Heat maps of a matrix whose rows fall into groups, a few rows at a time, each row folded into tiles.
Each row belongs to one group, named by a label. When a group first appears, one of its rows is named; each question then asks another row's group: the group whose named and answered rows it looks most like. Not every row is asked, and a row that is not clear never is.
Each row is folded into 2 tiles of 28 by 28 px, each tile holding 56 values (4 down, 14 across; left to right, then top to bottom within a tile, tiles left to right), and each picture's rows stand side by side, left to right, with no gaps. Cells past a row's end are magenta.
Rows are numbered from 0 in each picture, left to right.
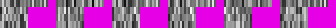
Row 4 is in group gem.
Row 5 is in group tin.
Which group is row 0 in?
tin
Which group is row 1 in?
gem
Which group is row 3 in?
tin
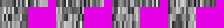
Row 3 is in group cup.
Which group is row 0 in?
gem
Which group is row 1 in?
gem
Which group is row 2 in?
tin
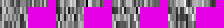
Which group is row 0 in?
tin
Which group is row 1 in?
cup
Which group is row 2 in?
cup
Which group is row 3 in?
cup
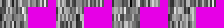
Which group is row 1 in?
tin
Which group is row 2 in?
gem
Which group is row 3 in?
tin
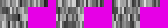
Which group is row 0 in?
cup
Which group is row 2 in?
cup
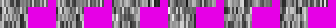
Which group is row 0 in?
tin
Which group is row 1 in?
tin
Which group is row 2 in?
cup
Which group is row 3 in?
gem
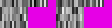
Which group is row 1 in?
tin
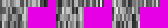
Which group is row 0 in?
cup
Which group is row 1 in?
tin
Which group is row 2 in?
tin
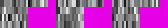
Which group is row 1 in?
cup
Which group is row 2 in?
tin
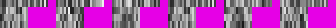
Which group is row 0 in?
tin
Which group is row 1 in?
gem
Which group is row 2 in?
cup
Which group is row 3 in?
tin
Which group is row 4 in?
cup
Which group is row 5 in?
tin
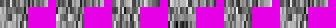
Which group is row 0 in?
gem
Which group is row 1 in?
gem
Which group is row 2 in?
cup
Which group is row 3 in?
cup
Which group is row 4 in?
gem
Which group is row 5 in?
gem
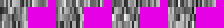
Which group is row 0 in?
cup
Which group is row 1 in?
tin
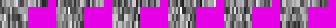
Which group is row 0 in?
cup
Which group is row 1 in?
gem
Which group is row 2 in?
gem
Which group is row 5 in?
cup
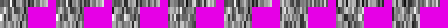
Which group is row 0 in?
gem
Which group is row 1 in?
gem
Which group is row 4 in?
gem
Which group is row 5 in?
tin
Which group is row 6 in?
cup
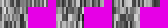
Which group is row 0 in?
tin
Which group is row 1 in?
gem
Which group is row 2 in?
cup
